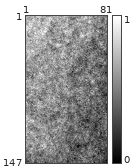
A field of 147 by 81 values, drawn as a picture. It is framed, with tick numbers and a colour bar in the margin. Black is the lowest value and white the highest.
The field climbs toward the top left. Neither half mirrors the other. The top left is the ninth with the highest average. Overall the values sit about 50% of the way up the scale. No row or column stands out. No regular stripes run through it. The ninth with the lowest average is the bottom right.
